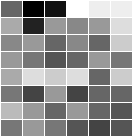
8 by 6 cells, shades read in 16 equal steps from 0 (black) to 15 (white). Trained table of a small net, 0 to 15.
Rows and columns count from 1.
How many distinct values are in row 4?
4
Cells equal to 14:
2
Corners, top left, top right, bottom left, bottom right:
6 14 7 5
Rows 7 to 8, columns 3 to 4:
6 9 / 7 5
